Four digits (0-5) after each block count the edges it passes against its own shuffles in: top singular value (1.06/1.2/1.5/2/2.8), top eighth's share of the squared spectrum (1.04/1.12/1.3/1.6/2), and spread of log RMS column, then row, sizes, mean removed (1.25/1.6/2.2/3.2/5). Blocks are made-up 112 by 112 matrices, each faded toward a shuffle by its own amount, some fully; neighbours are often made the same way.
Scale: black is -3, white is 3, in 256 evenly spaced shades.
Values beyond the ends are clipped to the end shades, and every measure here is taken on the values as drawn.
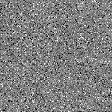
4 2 1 1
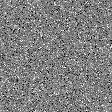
1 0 0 0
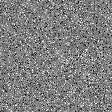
2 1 0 0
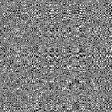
5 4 3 3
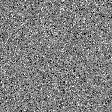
2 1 0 0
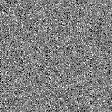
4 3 2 1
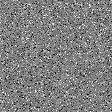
2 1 0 0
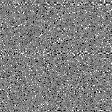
4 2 1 2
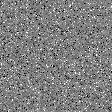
1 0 0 0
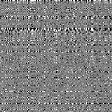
5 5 3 4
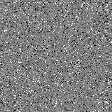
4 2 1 1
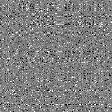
4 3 1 3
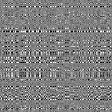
5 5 3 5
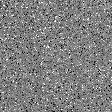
3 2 0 1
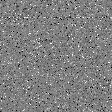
2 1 0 0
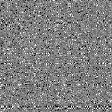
4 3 2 3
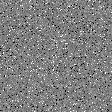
1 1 0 0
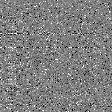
4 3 1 2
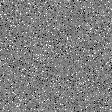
0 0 0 0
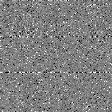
4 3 1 2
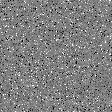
0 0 0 0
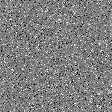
0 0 0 0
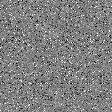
3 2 0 1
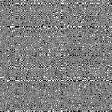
5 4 2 3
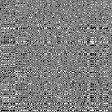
5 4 3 4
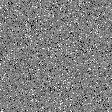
1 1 0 0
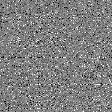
4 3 1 2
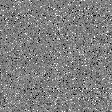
3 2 1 1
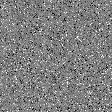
2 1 0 0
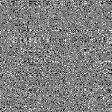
4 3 1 2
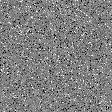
1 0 0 0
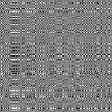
5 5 4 5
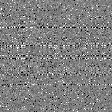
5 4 1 3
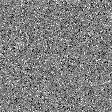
2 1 0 0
